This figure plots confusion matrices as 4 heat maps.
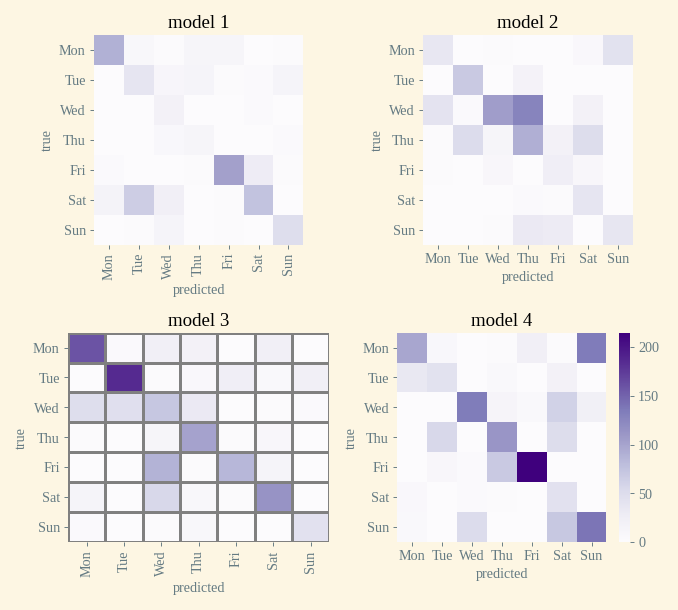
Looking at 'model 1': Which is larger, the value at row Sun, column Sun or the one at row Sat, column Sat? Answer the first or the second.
the second
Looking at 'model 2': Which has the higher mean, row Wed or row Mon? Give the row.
Wed
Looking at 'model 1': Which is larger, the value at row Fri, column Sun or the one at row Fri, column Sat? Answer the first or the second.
the second
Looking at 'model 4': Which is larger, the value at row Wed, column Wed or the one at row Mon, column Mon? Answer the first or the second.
the first
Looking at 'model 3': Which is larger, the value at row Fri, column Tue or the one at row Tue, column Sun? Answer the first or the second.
the second
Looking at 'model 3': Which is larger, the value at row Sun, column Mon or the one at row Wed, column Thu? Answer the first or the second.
the second
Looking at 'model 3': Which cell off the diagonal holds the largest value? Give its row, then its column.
Fri, Wed
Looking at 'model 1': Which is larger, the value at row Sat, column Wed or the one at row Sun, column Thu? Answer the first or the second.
the first
